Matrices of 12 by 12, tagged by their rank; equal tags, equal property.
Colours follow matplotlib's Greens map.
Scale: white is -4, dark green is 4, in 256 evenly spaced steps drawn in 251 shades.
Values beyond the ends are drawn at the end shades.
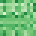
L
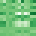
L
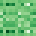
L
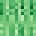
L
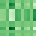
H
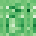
L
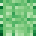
L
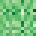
L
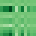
H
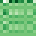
H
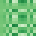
H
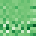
L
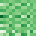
L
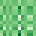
H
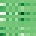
H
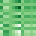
H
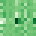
L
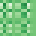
H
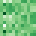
L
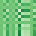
H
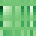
H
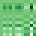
H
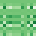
H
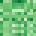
L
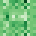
L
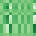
H
